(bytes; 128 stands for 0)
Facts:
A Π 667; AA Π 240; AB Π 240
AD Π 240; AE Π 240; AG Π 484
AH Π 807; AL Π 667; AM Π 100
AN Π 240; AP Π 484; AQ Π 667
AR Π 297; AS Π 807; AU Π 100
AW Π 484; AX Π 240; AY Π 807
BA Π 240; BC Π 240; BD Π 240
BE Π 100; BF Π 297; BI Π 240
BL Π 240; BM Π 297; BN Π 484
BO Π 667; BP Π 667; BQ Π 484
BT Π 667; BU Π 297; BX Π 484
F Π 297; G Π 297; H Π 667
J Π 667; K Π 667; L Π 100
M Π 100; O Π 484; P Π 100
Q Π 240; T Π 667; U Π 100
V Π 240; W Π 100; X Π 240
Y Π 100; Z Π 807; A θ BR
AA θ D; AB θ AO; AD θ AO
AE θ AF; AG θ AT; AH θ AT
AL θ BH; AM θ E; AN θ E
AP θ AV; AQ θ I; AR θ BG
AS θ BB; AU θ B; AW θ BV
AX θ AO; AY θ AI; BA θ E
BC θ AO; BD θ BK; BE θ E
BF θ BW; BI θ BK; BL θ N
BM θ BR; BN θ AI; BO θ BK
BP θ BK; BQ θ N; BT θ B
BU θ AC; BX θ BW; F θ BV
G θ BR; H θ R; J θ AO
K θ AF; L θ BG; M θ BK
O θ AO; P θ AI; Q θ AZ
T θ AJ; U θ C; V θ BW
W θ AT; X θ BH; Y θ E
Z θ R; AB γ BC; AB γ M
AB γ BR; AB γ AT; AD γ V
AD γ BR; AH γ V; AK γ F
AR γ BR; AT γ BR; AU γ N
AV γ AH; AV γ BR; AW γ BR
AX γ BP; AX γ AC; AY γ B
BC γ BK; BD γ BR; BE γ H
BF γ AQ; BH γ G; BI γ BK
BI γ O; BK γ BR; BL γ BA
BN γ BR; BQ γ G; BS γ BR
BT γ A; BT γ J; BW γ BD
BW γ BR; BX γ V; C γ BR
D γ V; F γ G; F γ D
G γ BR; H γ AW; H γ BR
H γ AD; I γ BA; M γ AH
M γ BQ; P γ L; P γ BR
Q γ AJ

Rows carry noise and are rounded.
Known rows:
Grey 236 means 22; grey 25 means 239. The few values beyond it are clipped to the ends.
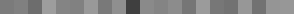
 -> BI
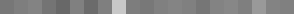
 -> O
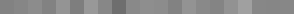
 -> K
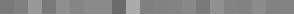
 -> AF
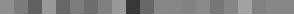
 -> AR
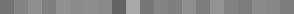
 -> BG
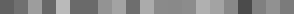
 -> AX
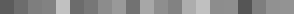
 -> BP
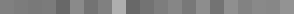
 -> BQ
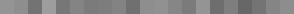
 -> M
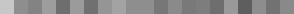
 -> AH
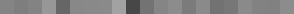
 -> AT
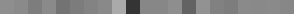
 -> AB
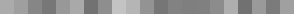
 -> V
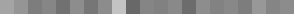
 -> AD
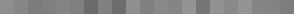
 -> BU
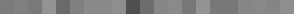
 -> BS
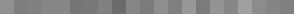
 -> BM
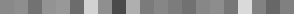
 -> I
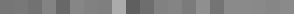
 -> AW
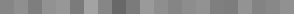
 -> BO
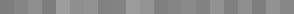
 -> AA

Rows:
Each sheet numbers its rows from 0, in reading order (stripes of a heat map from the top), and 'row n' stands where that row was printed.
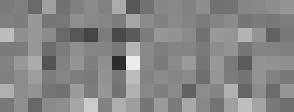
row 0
BK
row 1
AG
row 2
BF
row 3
AP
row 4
N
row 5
AO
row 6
BX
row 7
A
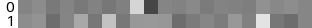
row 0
BC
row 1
BA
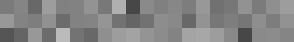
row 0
BD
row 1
AV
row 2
AC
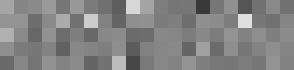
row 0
AY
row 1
BL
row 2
F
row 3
BN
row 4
L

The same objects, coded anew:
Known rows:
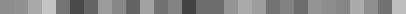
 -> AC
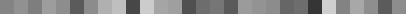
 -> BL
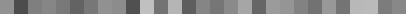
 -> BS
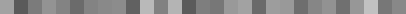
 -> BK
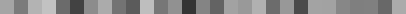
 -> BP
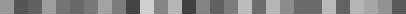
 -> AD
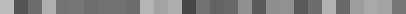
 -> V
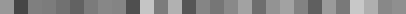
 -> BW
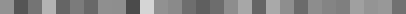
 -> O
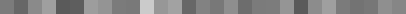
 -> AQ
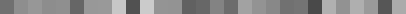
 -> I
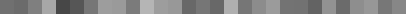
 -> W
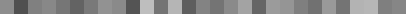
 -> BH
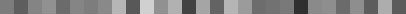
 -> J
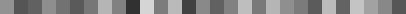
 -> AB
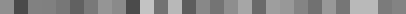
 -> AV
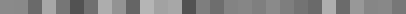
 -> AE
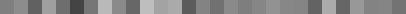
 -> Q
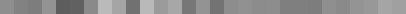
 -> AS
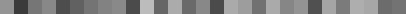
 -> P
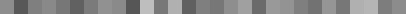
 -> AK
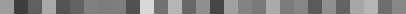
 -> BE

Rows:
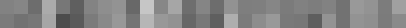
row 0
E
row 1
U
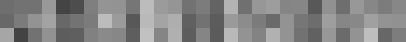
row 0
AU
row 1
BM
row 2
M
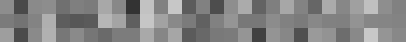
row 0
AR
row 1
AG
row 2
BR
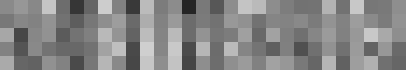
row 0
AX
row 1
AI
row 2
AH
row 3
BT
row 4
BI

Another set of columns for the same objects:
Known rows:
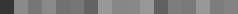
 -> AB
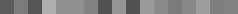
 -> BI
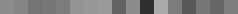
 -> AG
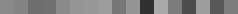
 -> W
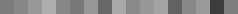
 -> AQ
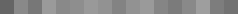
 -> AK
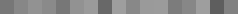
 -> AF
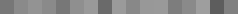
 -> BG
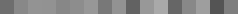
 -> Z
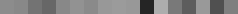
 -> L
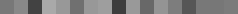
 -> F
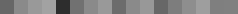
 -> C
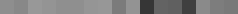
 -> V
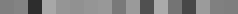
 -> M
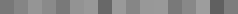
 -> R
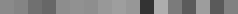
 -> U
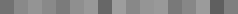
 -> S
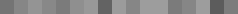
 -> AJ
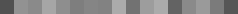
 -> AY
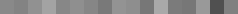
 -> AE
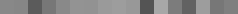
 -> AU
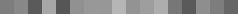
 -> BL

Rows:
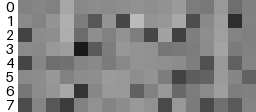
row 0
Q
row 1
A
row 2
BK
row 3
BR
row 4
AX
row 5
D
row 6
BW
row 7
O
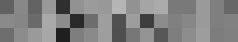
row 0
I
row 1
G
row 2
AT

